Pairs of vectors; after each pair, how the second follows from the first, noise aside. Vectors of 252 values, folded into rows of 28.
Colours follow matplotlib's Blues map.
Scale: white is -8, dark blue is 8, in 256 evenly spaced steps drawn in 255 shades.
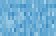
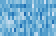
scaled up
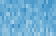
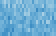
reversed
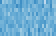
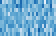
scaled up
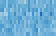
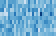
scaled up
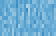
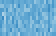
wrapped around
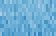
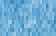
shuffled
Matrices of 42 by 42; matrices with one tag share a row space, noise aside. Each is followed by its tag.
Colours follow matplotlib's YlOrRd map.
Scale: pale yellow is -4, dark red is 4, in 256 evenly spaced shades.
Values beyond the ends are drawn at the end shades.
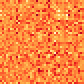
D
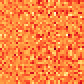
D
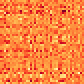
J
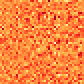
D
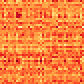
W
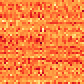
W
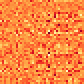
D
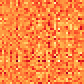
D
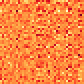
D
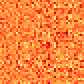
D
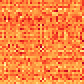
W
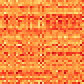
W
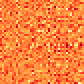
D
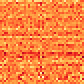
W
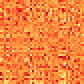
J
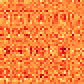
J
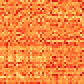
W
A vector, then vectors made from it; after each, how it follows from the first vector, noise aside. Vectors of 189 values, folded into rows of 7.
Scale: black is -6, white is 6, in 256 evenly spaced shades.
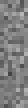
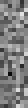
scaled up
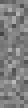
wrapped around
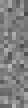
wrapped around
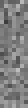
wrapped around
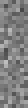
wrapped around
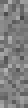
wrapped around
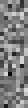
scaled up
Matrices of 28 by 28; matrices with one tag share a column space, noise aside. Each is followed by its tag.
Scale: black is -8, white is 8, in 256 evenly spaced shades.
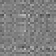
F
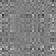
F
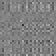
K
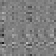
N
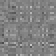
N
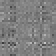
N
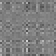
K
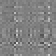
N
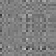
F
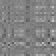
N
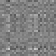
F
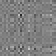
F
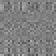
K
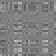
K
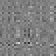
N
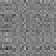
F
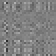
K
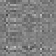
F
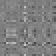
N
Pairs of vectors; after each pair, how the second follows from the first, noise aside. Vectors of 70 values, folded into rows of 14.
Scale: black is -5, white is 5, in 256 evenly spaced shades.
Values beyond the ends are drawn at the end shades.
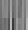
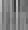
reversed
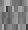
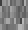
reversed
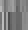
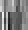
scaled up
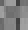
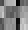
scaled up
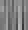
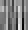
scaled up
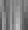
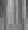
reversed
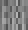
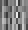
scaled up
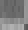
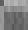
reversed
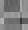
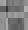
reversed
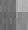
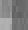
reversed
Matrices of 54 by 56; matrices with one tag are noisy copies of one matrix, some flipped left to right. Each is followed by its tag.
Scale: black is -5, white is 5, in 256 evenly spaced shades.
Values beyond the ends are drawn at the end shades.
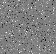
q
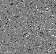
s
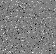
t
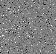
s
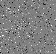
s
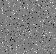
q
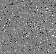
s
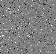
s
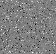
t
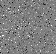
s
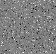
t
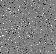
s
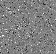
s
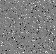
t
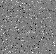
t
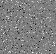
t
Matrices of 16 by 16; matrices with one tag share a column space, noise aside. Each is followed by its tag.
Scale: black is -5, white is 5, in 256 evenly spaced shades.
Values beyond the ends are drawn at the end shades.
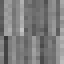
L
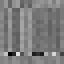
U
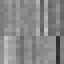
L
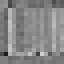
U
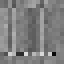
U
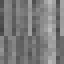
L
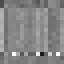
U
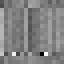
U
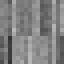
L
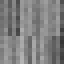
L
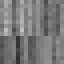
L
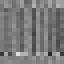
U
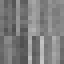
L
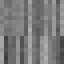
L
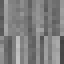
L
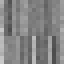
L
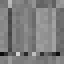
U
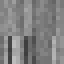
L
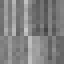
L
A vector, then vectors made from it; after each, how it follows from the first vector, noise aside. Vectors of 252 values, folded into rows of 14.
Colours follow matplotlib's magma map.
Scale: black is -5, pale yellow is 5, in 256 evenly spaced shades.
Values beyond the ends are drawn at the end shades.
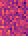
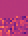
partly zeroed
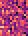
scaled up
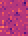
partly zeroed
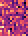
scaled up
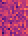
reversed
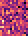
scaled up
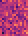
reversed
